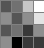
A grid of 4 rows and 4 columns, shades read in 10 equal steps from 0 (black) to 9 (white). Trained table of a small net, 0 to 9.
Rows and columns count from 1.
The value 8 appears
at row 2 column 4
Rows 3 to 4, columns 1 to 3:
3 4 2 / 5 0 2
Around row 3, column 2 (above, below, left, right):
3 0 3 2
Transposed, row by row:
3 5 3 5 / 4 3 4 0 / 7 5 2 2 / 9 8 5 2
